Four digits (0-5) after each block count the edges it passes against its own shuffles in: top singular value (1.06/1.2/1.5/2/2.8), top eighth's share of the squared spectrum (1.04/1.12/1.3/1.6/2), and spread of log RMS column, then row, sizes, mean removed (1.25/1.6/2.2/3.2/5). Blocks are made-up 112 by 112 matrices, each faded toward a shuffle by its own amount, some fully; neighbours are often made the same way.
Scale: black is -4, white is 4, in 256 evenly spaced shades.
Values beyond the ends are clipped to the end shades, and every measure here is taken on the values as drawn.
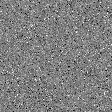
0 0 0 0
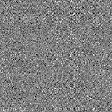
4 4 2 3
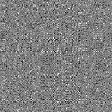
4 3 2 2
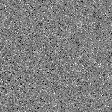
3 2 0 0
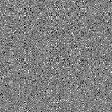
4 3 2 2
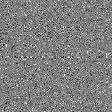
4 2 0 1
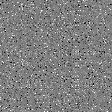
4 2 1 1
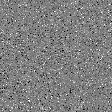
3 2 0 0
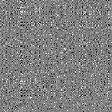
5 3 3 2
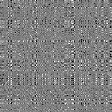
5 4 4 4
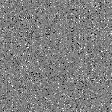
4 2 1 1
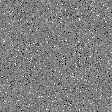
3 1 0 0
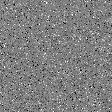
2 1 0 0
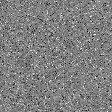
3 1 0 0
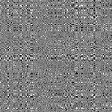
5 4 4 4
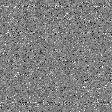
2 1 0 2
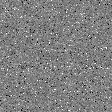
0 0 0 0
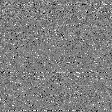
2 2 0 2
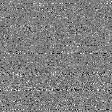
2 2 0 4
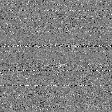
2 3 0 3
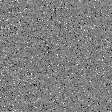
0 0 0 0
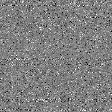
1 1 0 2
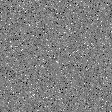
0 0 0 0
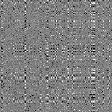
5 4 3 3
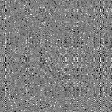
5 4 3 2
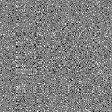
5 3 3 2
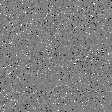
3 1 0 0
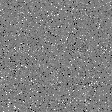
2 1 0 0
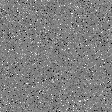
2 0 0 0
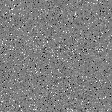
3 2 0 0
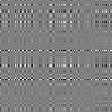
5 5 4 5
